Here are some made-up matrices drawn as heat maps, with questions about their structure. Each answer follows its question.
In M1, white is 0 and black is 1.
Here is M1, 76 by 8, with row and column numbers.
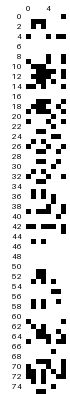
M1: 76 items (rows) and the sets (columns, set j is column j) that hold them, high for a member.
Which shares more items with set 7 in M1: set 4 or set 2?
set 4
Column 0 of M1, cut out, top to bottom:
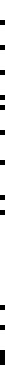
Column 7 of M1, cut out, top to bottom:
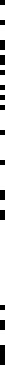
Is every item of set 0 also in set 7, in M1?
yes
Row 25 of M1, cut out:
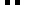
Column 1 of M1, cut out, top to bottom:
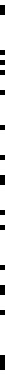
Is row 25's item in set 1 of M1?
yes
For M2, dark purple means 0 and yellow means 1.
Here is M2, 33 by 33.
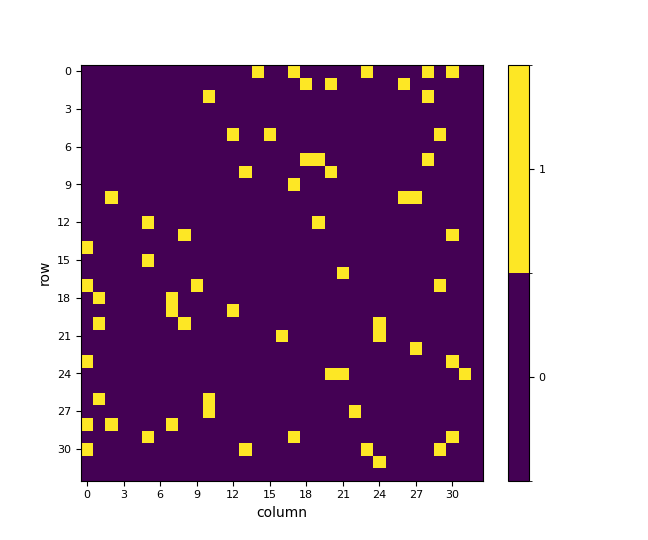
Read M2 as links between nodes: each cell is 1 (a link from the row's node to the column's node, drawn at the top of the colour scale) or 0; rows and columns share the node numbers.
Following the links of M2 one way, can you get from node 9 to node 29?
yes
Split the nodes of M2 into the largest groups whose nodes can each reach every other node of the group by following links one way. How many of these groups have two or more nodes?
1
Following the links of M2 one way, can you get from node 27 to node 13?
yes
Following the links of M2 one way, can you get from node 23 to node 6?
no
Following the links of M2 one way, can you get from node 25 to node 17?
no
